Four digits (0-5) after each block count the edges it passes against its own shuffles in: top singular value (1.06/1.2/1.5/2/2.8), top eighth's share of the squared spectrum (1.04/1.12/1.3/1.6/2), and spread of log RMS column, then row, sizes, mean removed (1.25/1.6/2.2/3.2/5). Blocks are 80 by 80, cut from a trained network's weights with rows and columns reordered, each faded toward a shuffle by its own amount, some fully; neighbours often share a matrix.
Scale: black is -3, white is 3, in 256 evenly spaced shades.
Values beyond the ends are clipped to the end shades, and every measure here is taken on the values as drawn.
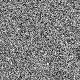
0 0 0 0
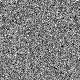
0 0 0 0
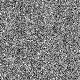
0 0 0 0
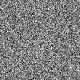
1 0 0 0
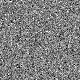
0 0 0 0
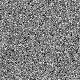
1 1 0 0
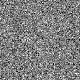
3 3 0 1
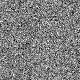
1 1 0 0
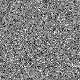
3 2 0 1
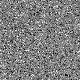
1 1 0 0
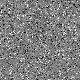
2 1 0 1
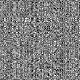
4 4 2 3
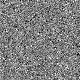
1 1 0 0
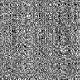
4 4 2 3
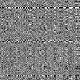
4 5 2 3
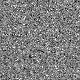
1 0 0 0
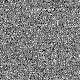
1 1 0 0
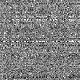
4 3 1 2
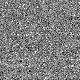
2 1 0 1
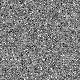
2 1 0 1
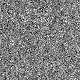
0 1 0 0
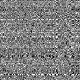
4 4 2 3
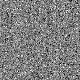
2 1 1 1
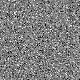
2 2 0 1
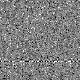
3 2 0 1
